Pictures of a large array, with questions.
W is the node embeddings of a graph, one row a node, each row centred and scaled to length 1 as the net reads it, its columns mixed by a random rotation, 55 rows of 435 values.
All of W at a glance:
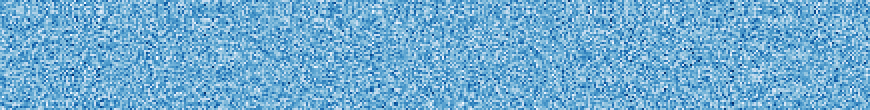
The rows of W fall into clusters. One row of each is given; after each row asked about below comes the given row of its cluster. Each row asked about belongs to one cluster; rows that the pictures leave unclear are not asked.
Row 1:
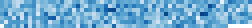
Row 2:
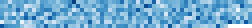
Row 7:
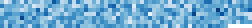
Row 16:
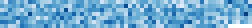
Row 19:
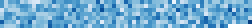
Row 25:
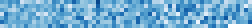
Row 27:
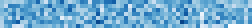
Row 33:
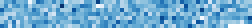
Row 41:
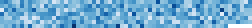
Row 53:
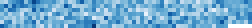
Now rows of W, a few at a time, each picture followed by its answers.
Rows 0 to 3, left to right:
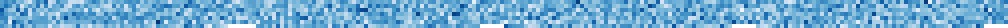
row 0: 33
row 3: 19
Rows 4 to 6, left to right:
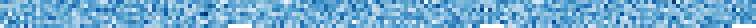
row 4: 1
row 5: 19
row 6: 19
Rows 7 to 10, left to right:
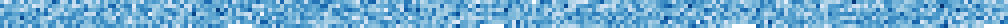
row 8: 1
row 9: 33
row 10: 33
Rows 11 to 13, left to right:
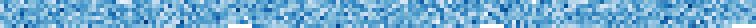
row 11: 27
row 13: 33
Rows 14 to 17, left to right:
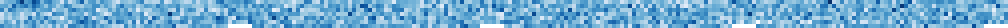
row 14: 53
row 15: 7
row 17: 2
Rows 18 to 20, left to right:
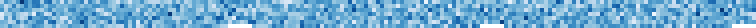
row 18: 53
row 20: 7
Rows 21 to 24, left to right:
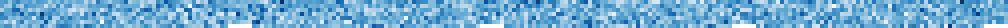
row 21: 41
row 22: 16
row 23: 53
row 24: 7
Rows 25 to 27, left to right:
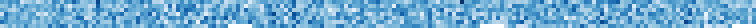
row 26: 41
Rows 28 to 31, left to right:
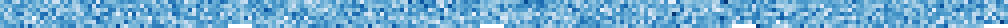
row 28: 41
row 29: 41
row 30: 53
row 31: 2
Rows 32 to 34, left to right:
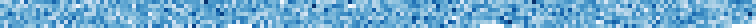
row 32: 7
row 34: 16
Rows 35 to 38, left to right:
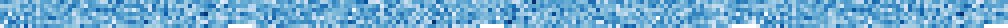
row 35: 1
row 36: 27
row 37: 16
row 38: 1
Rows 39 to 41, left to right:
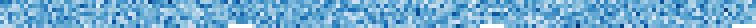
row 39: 19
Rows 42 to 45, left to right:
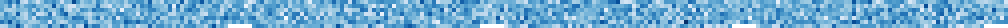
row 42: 25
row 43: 41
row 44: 27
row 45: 27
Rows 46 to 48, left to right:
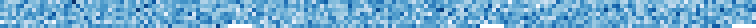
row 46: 2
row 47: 25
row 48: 7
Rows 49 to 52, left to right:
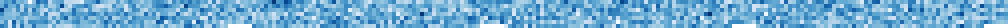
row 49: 33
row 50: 53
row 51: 1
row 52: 1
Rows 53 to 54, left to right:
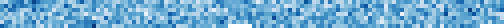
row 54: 7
